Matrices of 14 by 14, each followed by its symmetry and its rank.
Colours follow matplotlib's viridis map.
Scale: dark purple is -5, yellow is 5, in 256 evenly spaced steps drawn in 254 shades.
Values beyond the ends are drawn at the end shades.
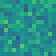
neither, full rank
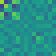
symmetric, rank three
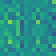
neither, rank three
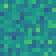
neither, full rank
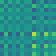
symmetric, rank one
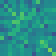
symmetric, full rank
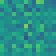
neither, rank three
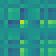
symmetric, rank one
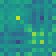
symmetric, rank three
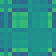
symmetric, rank one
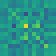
symmetric, rank three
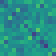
symmetric, full rank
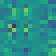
neither, rank three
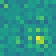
symmetric, rank three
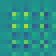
symmetric, rank one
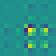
symmetric, rank one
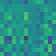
neither, rank three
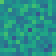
symmetric, full rank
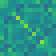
symmetric, full rank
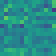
neither, rank three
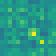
symmetric, rank three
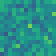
neither, full rank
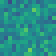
neither, full rank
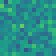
neither, full rank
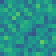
symmetric, full rank
